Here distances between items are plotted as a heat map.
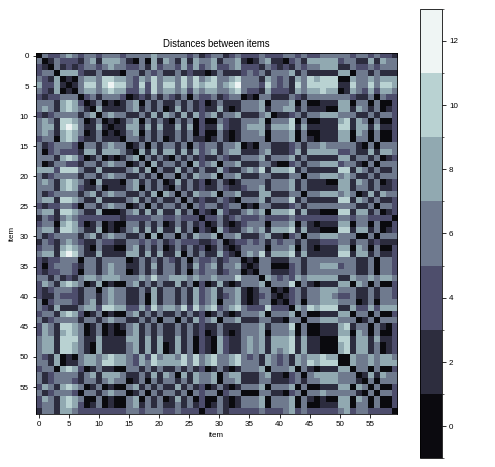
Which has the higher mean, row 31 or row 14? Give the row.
31
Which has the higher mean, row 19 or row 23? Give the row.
19
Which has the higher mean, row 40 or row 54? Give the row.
54
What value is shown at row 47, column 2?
8
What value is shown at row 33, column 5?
12
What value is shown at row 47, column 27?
4
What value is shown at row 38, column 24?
2
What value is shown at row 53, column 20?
2
